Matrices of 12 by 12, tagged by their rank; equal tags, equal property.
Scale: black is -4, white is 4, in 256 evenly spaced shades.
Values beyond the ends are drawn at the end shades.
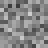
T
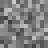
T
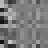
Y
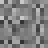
Y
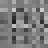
Y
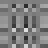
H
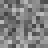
T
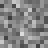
T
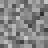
T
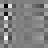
H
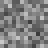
T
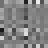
Y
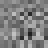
Y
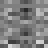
Y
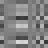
H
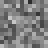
T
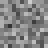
T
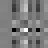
H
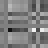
H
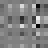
H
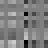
H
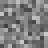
T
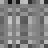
H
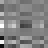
H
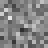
T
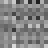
Y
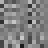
Y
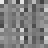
Y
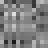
Y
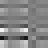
H
